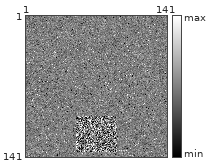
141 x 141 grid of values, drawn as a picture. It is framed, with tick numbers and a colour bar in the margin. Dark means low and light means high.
Odd patch: rougher, in the bottom middle. Slope: none. Histogram: heavy tails on both sides. Odd rows or columns: none. Roughest part: bottom middle.
